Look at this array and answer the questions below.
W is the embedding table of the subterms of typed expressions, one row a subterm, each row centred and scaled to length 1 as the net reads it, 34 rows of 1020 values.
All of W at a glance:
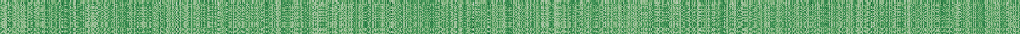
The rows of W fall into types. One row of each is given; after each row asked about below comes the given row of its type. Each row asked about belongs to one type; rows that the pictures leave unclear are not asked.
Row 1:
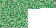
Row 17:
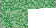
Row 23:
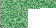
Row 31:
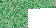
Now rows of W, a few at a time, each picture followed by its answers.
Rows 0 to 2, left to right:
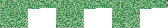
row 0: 1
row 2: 1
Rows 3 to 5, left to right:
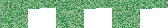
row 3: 1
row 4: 17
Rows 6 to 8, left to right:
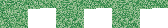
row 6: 17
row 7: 23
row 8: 23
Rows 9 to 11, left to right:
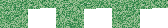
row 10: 23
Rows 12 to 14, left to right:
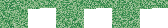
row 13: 23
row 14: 1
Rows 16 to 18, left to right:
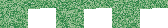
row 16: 23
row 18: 23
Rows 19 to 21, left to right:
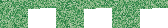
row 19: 31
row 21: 31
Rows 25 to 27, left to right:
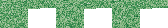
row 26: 23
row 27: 31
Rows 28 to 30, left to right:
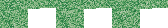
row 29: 17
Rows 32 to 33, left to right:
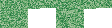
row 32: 1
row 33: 17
